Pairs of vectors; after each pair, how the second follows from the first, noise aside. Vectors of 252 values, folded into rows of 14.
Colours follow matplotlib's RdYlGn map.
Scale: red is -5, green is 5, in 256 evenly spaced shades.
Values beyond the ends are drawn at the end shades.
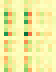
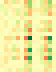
reversed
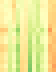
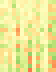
sign-scrambled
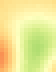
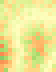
sign-scrambled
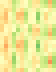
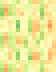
reversed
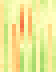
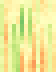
negated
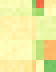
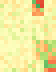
sign-scrambled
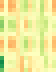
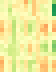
reversed
